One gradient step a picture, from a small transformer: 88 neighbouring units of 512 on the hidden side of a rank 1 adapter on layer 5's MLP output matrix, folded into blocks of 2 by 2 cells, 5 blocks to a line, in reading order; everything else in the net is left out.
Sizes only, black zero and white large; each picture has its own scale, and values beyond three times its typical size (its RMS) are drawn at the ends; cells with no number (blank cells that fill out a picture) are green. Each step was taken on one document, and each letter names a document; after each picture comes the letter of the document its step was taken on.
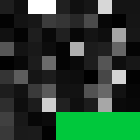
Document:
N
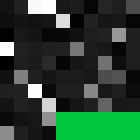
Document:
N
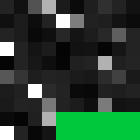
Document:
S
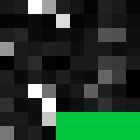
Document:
N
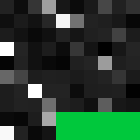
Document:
S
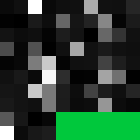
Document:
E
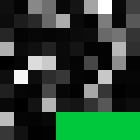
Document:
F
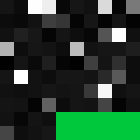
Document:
F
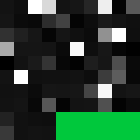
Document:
F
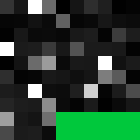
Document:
N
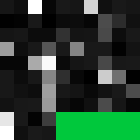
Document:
E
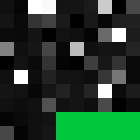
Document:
F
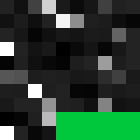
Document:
S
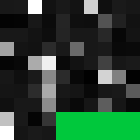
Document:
E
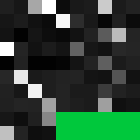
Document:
S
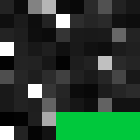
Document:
S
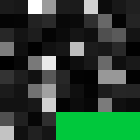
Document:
E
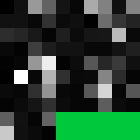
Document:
E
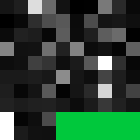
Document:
F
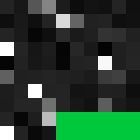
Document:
S
